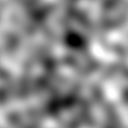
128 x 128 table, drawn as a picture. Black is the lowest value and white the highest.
Histogram: bell-shaped. Stripes: none. Slope: none. Grain: smooth. Mirror symmetry: none.
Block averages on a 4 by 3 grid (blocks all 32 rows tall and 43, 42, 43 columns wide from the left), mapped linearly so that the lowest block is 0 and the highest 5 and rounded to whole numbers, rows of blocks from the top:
2 1 2 / 3 0 5 / 2 1 4 / 3 0 3
